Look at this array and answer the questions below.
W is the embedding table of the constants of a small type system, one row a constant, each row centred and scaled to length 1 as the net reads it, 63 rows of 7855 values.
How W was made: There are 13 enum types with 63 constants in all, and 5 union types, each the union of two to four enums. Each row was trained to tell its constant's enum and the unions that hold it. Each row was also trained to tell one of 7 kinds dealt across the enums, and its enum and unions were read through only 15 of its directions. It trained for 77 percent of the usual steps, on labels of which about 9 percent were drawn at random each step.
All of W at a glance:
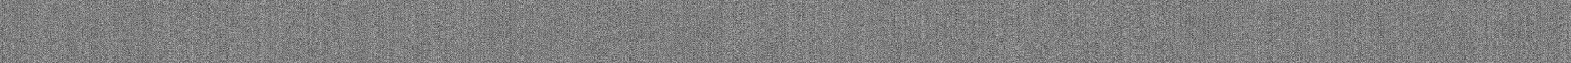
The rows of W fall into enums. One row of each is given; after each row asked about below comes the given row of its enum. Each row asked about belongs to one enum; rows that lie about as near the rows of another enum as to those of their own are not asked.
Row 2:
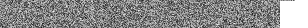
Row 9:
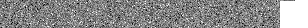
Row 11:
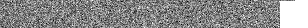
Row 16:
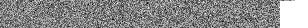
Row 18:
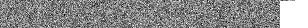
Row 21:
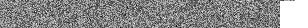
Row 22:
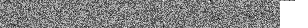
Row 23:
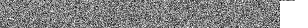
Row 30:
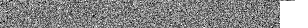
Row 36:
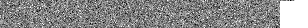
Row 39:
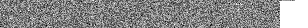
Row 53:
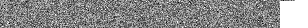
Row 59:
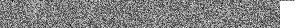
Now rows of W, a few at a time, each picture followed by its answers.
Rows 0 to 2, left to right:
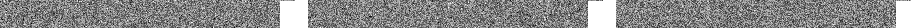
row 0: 21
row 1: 23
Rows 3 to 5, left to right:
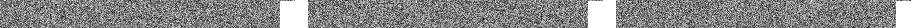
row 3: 23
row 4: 23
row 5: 18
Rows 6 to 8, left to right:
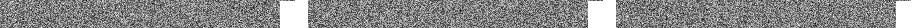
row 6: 59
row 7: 11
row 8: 39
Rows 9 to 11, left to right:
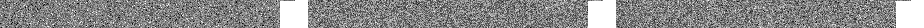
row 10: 21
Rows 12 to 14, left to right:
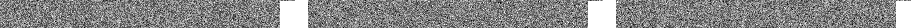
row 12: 18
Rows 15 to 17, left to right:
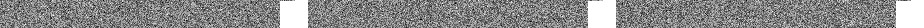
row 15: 59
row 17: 30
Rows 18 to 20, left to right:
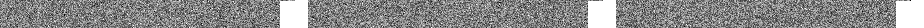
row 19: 30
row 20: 23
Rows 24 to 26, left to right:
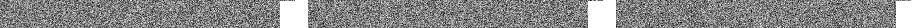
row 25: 11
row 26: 18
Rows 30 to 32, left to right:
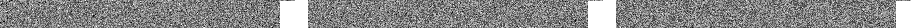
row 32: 11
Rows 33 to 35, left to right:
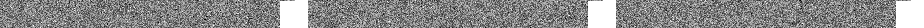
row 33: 59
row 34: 21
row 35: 30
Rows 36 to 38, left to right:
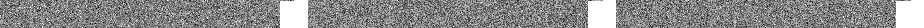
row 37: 21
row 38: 18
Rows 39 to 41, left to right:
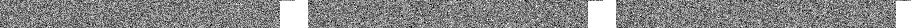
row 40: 30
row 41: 23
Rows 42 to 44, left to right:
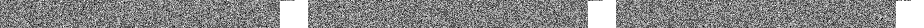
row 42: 18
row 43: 59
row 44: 39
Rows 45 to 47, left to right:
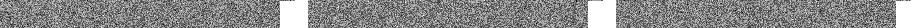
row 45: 53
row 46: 21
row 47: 59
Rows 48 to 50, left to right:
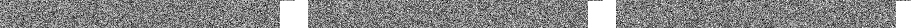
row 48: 21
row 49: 59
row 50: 39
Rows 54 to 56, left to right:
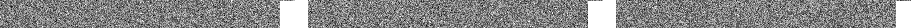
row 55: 59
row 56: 18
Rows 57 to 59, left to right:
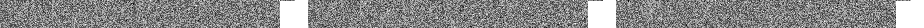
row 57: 11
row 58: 11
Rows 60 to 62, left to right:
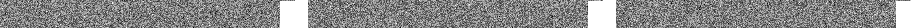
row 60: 39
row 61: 21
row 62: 11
